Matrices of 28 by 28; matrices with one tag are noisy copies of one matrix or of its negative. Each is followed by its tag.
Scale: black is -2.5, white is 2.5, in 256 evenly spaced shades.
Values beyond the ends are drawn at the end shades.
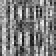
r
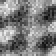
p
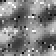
p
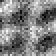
p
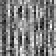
r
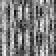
r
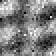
p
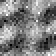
p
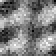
p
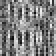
r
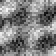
p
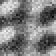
p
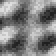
p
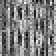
r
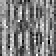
r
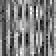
r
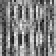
r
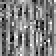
r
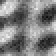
p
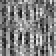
r
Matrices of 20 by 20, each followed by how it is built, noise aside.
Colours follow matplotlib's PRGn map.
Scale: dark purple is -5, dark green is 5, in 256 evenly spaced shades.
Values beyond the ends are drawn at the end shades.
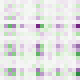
low rank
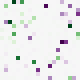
sparse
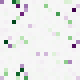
sparse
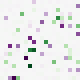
sparse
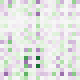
low rank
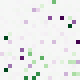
sparse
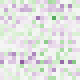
low rank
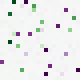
sparse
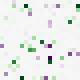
sparse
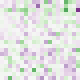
low rank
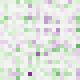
low rank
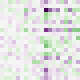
low rank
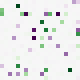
sparse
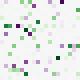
sparse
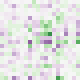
low rank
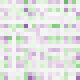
low rank
